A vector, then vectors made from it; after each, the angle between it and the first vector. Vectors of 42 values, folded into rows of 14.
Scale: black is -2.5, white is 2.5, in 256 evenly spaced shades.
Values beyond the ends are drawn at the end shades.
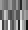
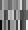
nearly opposite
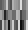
nearly opposite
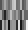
nearly opposite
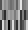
nearly opposite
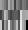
nearly parallel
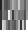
partly opposed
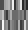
partly opposed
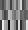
nearly opposite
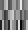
nearly opposite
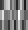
partly opposed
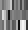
partly aligned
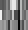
orthogonal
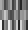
nearly parallel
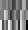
nearly parallel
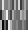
partly aligned
